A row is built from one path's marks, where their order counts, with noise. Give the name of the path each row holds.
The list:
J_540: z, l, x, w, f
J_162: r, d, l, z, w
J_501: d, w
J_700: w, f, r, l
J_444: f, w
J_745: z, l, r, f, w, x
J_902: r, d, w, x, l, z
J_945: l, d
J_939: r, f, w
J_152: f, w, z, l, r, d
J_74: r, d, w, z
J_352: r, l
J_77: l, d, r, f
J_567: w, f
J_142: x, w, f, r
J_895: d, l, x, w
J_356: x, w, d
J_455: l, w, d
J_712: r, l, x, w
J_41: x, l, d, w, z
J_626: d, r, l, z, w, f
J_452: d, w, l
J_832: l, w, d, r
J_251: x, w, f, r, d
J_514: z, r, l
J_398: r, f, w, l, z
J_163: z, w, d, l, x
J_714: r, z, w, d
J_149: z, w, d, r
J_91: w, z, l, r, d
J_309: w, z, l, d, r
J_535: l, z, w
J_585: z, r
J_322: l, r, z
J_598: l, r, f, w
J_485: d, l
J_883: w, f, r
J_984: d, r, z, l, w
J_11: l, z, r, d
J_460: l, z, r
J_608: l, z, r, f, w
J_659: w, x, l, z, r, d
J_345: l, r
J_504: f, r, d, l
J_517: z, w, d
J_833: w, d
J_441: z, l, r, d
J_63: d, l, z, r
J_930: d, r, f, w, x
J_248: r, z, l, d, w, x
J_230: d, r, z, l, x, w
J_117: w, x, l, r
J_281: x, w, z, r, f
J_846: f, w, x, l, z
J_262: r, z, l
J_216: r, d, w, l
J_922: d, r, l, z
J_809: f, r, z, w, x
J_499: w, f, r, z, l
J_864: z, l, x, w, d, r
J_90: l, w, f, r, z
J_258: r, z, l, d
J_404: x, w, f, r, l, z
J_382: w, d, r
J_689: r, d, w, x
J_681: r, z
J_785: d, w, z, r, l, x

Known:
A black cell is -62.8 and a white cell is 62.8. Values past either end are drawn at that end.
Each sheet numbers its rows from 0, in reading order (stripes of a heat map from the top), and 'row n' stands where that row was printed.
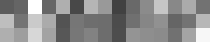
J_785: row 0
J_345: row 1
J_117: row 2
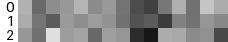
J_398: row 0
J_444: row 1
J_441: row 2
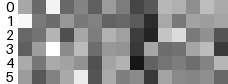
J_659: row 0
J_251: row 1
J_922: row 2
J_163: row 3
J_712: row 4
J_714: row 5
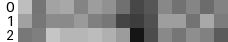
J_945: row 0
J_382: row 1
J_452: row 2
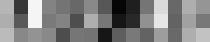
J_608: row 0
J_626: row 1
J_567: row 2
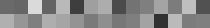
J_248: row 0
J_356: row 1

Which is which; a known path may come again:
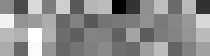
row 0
J_162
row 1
J_142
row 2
J_540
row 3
J_460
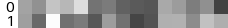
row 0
J_149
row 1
J_659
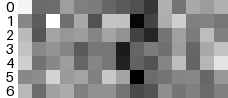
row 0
J_251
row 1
J_230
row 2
J_152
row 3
J_567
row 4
J_883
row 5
J_895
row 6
J_945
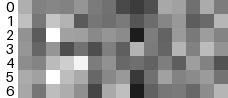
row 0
J_382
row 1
J_345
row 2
J_535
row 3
J_809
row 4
J_517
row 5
J_864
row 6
J_712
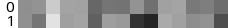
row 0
J_585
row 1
J_441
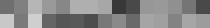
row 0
J_485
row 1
J_281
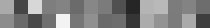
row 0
J_11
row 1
J_74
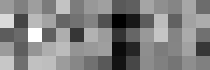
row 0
J_902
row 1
J_598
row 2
J_785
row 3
J_216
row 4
J_832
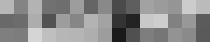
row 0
J_404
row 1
J_922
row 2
J_452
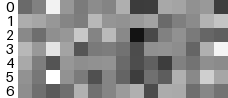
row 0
J_514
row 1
J_846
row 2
J_501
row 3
J_117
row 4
J_444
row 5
J_745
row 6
J_681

